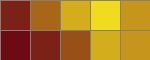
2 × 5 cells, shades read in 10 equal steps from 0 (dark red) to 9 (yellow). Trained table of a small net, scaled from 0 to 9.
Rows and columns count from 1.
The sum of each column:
1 5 10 16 12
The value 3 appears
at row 2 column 3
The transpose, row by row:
1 0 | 4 1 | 7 3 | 9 7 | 6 6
